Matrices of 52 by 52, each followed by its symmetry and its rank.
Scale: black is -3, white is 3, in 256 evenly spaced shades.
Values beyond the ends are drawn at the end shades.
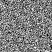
antisymmetric, full rank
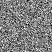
antisymmetric, full rank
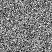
neither, full rank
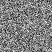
neither, full rank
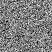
neither, full rank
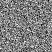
antisymmetric, full rank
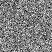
neither, full rank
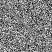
antisymmetric, full rank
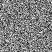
neither, full rank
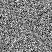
antisymmetric, full rank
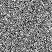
neither, full rank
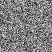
antisymmetric, full rank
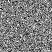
antisymmetric, full rank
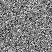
antisymmetric, full rank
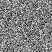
neither, full rank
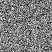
neither, full rank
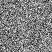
neither, full rank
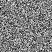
antisymmetric, full rank
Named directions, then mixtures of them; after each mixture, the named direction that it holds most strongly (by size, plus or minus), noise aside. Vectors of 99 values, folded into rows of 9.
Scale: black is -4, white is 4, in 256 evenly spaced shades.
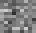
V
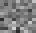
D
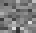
D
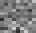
D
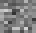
V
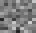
D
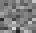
D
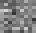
V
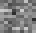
V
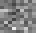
V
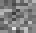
D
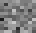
D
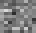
V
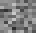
V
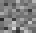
D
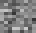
V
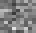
V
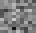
D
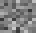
D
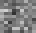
V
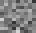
D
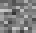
V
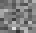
D
